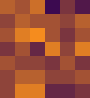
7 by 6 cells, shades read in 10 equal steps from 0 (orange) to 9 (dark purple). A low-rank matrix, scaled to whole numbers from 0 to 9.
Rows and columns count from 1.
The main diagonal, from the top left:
3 3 0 1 4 4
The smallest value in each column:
3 1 0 1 4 1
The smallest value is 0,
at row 3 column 3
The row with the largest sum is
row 1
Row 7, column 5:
7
